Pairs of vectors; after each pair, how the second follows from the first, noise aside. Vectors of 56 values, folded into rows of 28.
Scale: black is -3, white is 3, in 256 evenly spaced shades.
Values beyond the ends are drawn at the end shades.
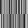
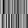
reversed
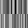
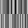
copied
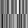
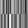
reversed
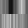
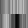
reversed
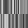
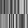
reversed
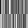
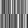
reversed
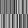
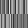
reversed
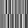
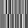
copied
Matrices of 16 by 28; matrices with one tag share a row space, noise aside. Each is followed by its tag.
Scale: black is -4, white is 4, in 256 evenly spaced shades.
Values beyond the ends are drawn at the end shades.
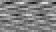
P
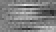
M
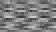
P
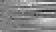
M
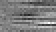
M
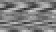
P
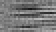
M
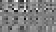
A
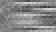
M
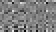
A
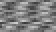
P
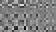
A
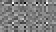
A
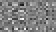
A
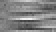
M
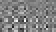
A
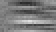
M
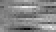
M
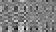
A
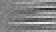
M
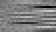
M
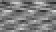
P
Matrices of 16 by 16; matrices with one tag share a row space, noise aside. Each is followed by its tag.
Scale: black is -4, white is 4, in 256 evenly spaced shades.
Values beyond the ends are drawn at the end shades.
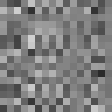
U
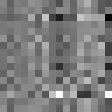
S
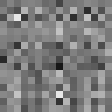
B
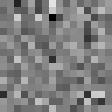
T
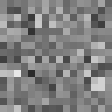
U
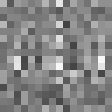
B
